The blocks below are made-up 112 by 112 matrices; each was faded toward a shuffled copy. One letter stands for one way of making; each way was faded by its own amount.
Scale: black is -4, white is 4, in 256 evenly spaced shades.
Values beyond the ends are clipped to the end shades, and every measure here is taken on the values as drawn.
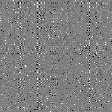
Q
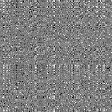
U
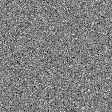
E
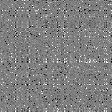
Q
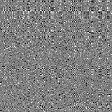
U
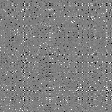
Q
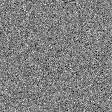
E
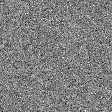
E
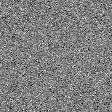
E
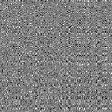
U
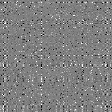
Q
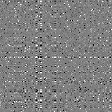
Q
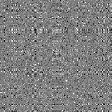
U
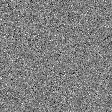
E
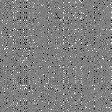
Q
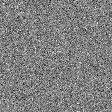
E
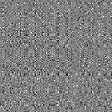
U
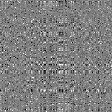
U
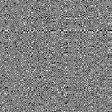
U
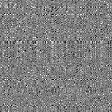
U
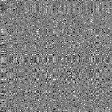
U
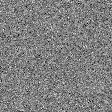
E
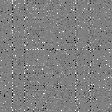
Q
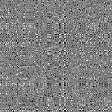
U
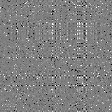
Q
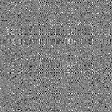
U
